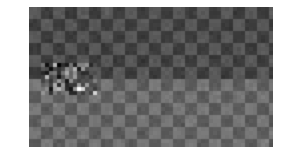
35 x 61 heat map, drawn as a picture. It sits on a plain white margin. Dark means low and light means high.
Roughest part: middle left. Mirror symmetry: none. Odd patch: rougher, in the middle left. Seam: horizontal, 50% of the way down, the bottom part higher.
